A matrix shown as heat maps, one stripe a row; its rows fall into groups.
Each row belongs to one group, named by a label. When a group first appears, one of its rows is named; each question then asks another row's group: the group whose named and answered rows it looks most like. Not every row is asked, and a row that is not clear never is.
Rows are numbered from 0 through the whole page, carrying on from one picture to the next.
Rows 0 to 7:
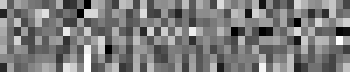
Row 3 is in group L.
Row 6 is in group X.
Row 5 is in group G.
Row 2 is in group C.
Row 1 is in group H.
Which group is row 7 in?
X
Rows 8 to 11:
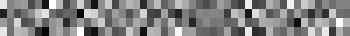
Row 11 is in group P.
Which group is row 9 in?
H
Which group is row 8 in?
P
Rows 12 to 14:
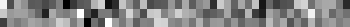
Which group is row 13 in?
P
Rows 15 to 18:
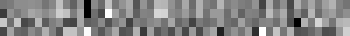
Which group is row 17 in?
C
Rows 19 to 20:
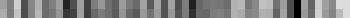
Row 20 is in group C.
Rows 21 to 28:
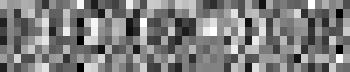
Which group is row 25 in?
H
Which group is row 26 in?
L
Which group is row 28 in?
H
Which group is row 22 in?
L
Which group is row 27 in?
C
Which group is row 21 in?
P
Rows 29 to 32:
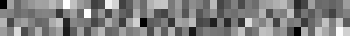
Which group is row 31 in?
P
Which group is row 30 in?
X
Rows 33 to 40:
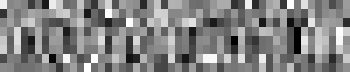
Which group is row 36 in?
C
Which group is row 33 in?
P
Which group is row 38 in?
C
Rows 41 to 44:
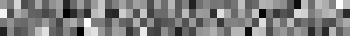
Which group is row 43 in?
X
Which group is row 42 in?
G
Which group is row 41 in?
C
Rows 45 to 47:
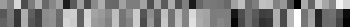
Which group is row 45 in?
C
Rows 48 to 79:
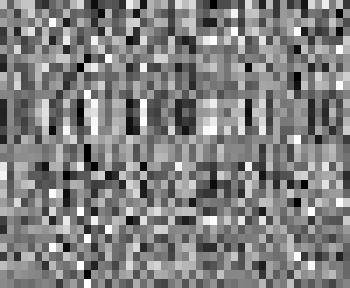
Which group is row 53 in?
C
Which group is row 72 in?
H
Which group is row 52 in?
H
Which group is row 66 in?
P
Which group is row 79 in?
X
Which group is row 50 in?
P
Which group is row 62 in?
H
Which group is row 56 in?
C
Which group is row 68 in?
P
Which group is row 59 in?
H
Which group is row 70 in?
C
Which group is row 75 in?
P
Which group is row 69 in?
P
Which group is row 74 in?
X
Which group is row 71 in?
P
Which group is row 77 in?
P
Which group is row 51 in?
L
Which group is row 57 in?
C
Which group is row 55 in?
H
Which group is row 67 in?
G
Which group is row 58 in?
X
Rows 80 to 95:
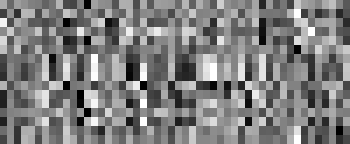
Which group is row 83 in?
P
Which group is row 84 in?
G
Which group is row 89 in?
P
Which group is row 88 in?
H
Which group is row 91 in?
H
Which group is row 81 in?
L
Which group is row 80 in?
G
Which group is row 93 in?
H
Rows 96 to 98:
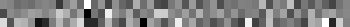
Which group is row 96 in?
X
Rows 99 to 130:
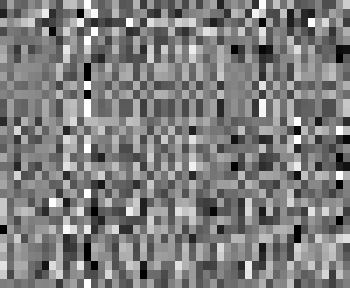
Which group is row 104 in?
L
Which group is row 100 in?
H
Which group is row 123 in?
L
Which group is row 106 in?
G
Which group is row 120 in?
X
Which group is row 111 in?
X
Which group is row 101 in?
P
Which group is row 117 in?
L
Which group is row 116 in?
L
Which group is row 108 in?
X
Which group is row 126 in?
G
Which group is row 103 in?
X
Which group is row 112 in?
L
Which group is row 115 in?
X
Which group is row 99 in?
X
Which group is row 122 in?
P
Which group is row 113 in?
C
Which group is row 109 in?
G
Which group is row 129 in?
P
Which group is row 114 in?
L
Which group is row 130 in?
X
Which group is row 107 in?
G
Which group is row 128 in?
P
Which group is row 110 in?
X
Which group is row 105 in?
L
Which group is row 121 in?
P
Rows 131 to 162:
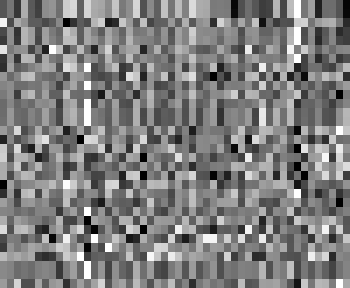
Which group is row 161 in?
X
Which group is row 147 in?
C
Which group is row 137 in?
L
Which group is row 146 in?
H
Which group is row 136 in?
P
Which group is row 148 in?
P
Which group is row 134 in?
L
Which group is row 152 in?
L
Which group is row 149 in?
C
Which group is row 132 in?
L
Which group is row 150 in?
P
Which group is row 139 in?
P
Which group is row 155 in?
G
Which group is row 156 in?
P
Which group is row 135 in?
L
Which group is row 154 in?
X
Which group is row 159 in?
P
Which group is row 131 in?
L
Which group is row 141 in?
L
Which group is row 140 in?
X
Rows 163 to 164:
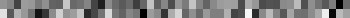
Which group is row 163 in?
L
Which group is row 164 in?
P
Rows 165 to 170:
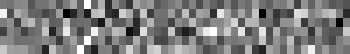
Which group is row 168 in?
H
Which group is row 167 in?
L
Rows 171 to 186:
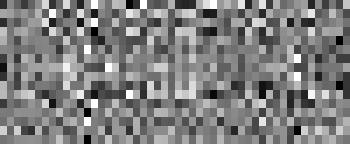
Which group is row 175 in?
L
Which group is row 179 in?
L
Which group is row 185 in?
C
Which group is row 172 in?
P
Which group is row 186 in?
G
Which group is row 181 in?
P
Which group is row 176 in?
X
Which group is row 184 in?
X
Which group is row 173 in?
H
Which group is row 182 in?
H
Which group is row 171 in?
H
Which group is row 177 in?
L
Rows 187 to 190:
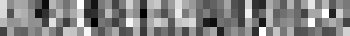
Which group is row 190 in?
X
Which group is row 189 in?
P
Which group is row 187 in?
P
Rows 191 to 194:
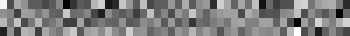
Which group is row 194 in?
L
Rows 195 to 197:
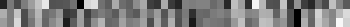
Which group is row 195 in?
H
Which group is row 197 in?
C
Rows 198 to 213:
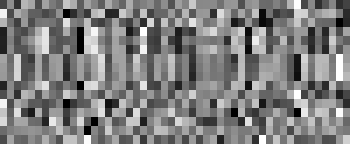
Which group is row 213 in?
X
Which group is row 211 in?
P
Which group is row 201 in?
H
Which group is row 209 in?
G
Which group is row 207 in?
H
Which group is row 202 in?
H
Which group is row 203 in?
H
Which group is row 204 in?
C
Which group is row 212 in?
G
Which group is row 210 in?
C
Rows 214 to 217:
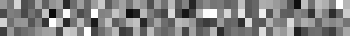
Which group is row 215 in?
H
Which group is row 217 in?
X
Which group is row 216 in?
P
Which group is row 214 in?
C
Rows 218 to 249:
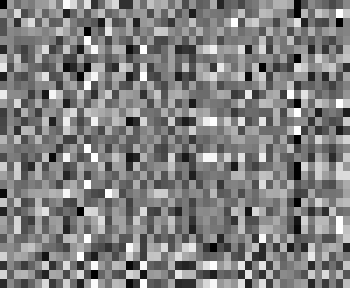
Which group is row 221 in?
G
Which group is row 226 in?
H
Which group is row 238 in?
X
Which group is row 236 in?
C
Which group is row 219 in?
C
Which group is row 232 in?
L
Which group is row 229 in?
C
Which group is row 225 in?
G
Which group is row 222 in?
X
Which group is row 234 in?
X
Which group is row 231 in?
H
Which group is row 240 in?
C
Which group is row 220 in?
L
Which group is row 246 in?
P
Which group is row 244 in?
X
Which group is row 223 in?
H
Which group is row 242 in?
C
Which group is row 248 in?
P
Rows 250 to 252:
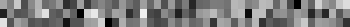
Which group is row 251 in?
H
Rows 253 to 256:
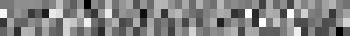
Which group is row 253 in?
G
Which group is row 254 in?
P
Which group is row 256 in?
L
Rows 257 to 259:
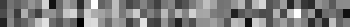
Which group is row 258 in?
L
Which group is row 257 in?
H
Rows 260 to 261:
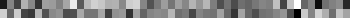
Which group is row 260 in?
L
